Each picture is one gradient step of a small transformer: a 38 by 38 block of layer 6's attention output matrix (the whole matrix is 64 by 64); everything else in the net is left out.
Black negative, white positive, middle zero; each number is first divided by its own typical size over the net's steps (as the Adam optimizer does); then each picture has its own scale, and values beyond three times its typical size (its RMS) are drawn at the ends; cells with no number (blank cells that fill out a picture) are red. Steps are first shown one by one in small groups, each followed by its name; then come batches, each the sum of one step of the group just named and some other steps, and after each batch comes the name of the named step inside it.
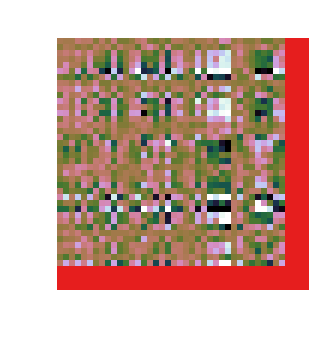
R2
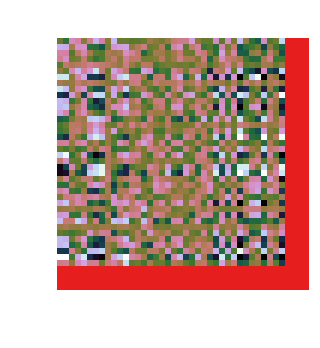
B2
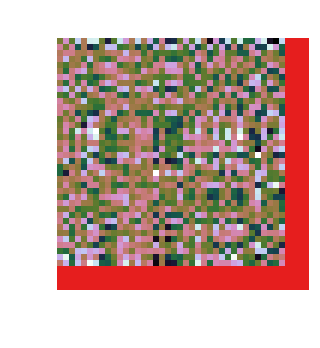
B2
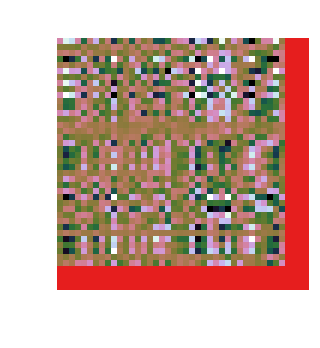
R2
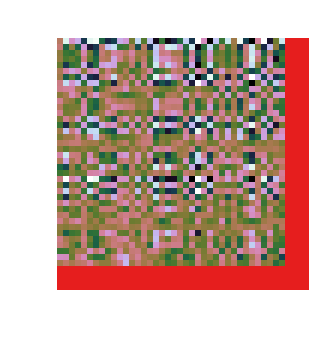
B2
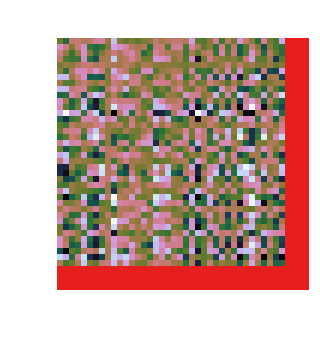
B2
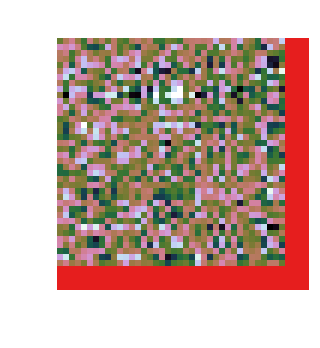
B2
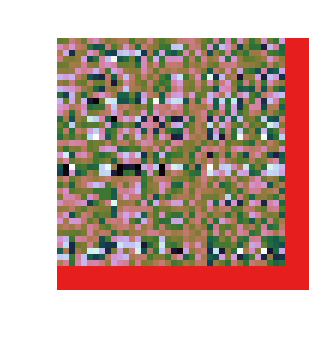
B2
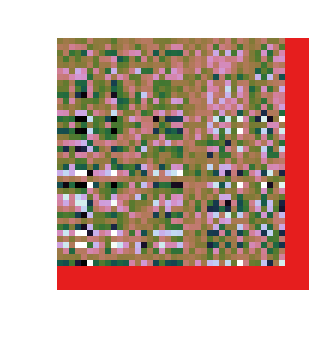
R2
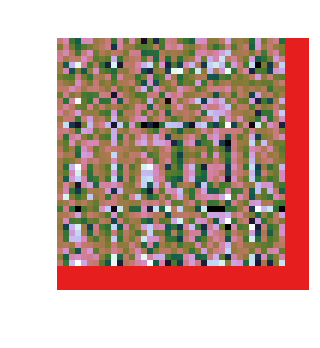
R2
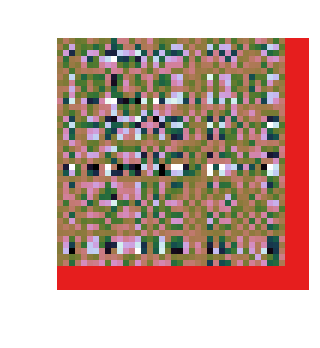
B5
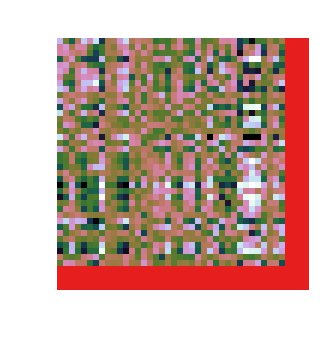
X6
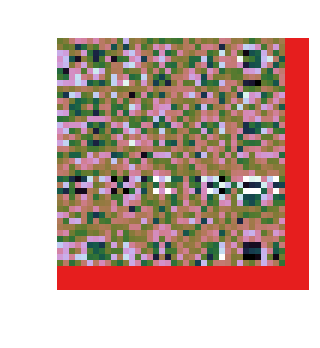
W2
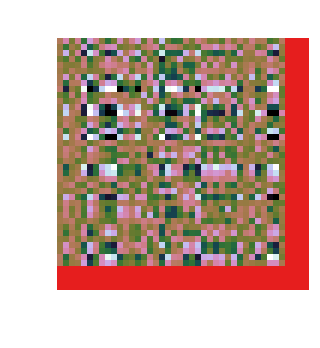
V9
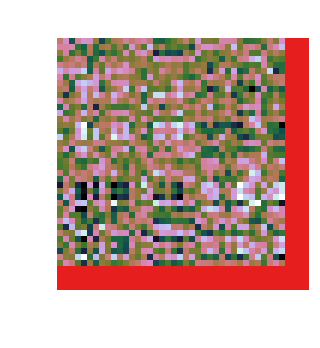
X6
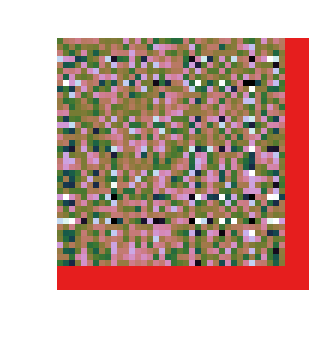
W2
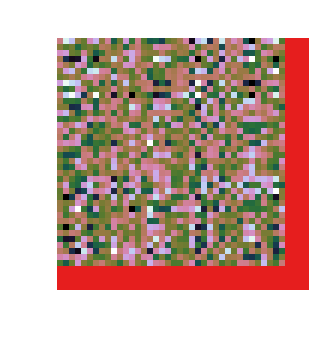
W2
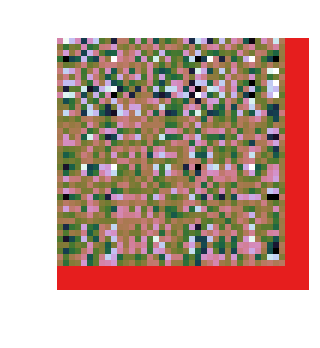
V9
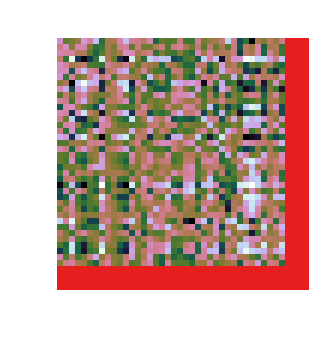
X6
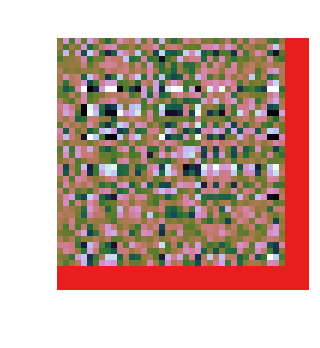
V9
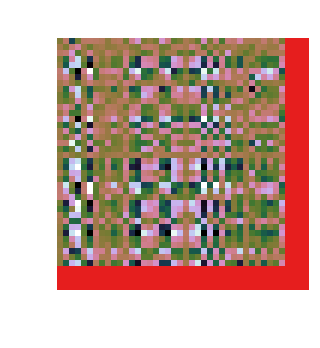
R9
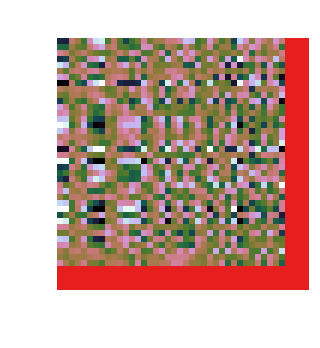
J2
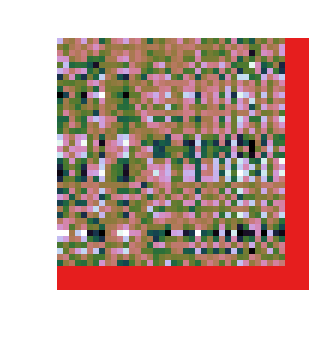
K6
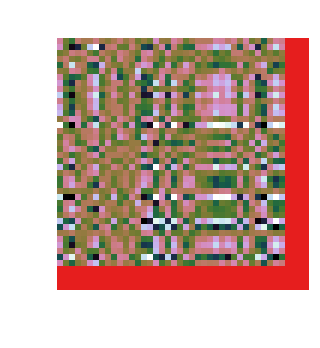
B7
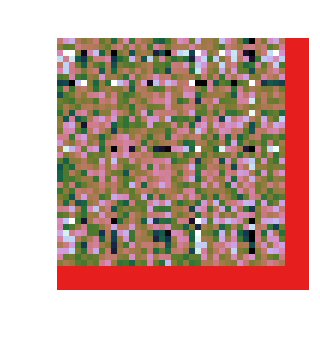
K6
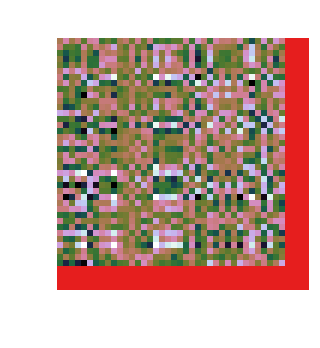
B7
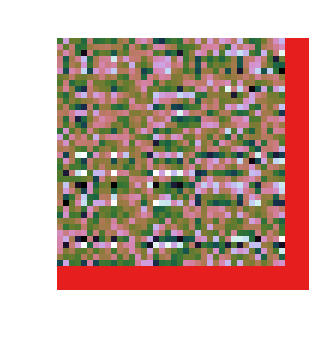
K6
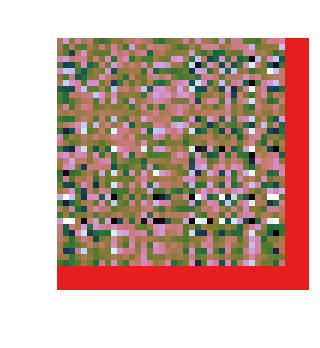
K6
